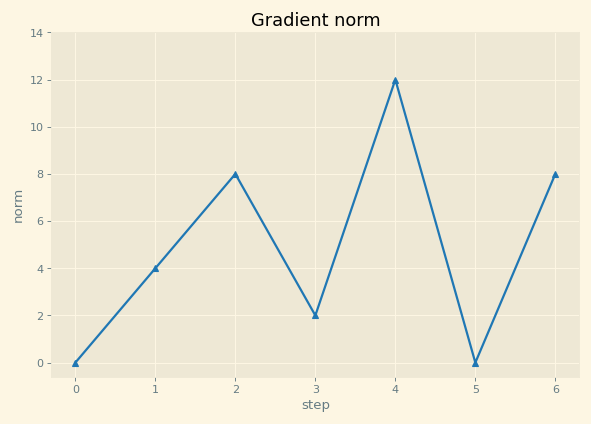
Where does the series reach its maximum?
4
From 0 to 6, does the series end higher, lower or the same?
higher
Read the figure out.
Title: Gradient norm
x-axis: step, ticks 0 1 2 3 4 5 6
y-axis: norm, ticks 0 2 4 6 8 10 12 14
Values:
0 4 8 2 12 0 8
